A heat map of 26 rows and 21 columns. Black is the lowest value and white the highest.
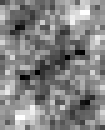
Grain: blotchy. Seam: none. Symmetry: a half turn. Slope: none. Stripes: none.
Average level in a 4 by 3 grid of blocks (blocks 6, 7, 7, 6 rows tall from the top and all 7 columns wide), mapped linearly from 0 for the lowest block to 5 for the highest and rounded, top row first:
125
202
202
521
